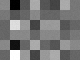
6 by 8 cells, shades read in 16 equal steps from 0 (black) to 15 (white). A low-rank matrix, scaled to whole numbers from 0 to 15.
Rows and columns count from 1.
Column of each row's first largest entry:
4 4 2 2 4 2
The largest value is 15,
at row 6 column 2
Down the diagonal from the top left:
8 5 9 6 6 10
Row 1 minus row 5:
0 -1 -1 0 -1 -1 1 -1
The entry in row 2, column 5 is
6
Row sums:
49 52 61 57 53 64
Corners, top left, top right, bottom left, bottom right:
8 7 6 6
